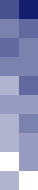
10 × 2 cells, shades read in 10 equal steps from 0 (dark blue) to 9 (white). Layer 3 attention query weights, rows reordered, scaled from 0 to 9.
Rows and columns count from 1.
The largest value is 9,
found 2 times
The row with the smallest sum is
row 1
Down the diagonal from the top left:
2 3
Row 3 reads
3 4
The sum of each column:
51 42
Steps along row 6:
same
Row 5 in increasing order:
3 6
